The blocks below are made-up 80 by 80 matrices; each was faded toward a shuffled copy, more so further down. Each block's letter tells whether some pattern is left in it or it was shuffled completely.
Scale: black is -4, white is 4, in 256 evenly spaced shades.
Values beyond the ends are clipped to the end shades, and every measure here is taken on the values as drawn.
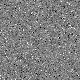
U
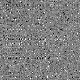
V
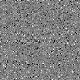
V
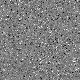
U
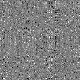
V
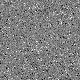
U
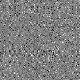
V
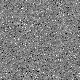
U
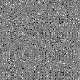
V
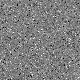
U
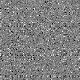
V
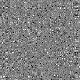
V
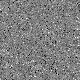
U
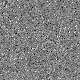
U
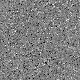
U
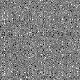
V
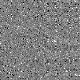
V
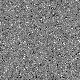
U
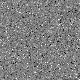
U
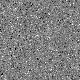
U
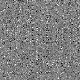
V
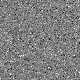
U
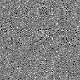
V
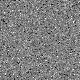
U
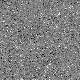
U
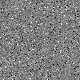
U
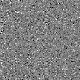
V
